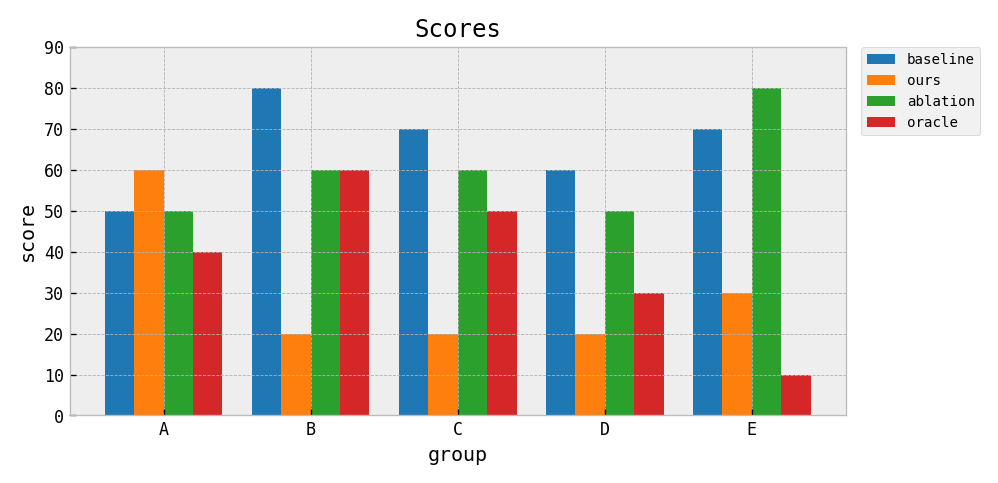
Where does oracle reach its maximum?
B
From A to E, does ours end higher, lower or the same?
lower
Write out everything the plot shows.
Title: Scores
x-axis: group, ticks A B C D E
y-axis: score, ticks 0 10 20 30 40 50 60 70 80 90
Legend: baseline, ours, ablation, oracle
Values:
baseline: 50 80 70 60 70
ours: 60 20 20 20 30
ablation: 50 60 60 50 80
oracle: 40 60 50 30 10
